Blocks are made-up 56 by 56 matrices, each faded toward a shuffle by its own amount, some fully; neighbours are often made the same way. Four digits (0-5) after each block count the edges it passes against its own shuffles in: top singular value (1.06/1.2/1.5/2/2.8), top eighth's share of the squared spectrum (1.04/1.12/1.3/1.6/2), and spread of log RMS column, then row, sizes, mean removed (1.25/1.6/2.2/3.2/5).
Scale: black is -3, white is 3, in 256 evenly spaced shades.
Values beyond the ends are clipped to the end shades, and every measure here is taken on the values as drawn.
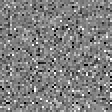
3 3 1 1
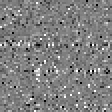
3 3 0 1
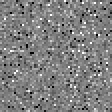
0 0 1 0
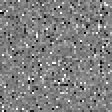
0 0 0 0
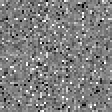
0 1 1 0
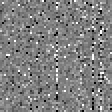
2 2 2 0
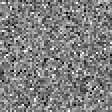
0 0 0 0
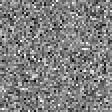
1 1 0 0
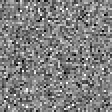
0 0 0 0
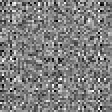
4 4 3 3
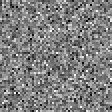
1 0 0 0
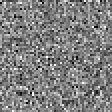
3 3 1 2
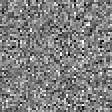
3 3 1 1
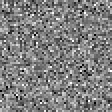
1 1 0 0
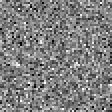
2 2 1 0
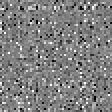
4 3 1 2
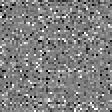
4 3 1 1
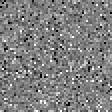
2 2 0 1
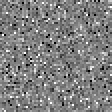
0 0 0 0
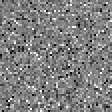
3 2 0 1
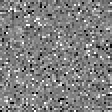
3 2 0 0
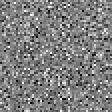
4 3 2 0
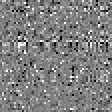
4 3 2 2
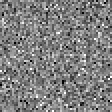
0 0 0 0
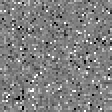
2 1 0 0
